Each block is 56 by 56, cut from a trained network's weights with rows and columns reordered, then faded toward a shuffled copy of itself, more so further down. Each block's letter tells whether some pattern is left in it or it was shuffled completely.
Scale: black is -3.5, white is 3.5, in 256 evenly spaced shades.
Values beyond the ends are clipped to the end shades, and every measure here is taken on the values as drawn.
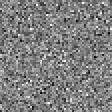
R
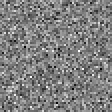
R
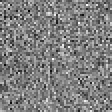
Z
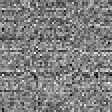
Z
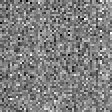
Z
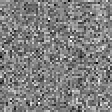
Z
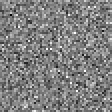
R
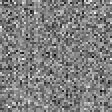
Z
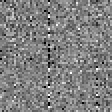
Z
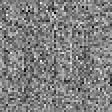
Z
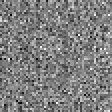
Z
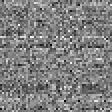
Z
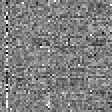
Z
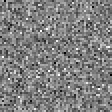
R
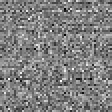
Z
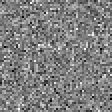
R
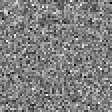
R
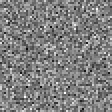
R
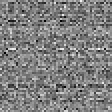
Z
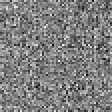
Z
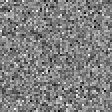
R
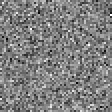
R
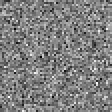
R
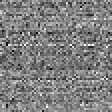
Z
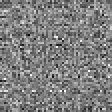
Z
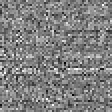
Z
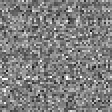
Z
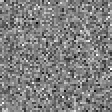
R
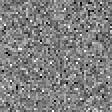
R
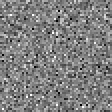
R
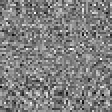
Z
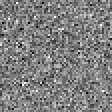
R
